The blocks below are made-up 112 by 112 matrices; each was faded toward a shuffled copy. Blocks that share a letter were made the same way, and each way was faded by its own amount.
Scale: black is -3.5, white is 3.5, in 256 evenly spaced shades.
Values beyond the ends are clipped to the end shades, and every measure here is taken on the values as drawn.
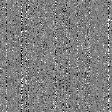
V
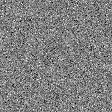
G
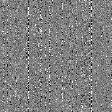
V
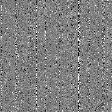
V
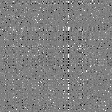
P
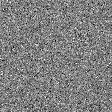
G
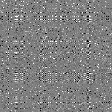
P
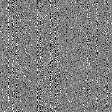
V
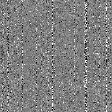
V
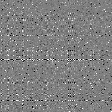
P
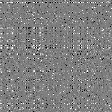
P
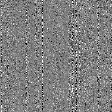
V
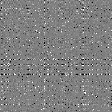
P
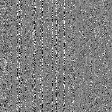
V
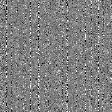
V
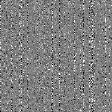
V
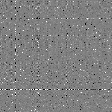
P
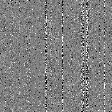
V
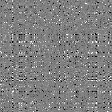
P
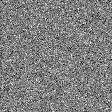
G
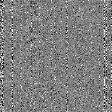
V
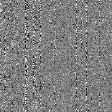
V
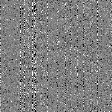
V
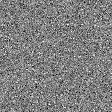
G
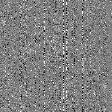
V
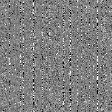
V
